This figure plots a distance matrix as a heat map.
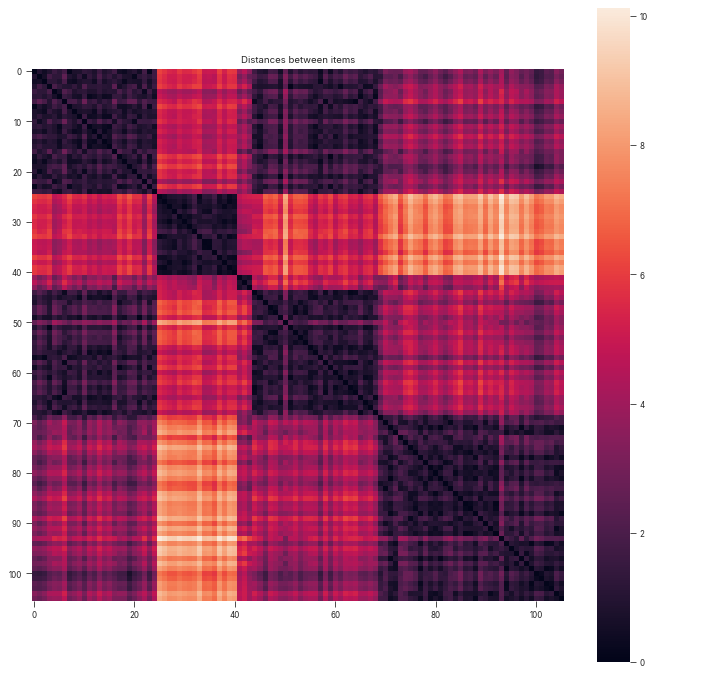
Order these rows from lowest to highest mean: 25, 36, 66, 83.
66, 83, 36, 25
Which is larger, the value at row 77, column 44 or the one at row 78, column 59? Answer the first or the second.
the first
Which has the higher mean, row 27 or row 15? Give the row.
27
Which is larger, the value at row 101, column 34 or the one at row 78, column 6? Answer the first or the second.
the first
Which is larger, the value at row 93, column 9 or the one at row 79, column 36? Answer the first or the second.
the second
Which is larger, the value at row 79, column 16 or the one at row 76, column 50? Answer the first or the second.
the second
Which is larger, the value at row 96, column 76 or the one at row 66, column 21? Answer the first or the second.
the first
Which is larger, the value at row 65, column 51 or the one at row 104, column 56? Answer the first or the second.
the second
